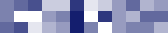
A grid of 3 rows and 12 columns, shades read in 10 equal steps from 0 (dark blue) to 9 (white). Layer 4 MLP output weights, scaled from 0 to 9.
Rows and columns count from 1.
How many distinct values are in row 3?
8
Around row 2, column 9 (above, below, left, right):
5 5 1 6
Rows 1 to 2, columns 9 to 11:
5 3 6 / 5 6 3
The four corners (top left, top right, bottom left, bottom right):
4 5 3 6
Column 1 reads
4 4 3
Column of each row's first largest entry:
7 2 8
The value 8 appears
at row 1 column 7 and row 3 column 3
